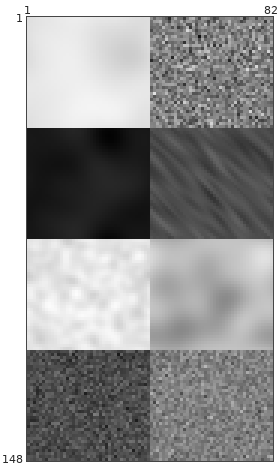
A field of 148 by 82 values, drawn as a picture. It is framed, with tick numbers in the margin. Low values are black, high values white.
The table splits into 4 rows of 2 panels. Panel 1,1: very high, smooth, faint in contrast. Panel 1,2: middling, fine-grained, strong in contrast. Panel 2,1: very low, smooth, faint in contrast. Panel 2,2: low, slanting down to the right, faint in contrast. Panel 3,1: very high, blotchy, faint in contrast. Panel 3,2: high, smooth. Panel 4,1: low, fine-grained. Panel 4,2: middling, fine-grained.
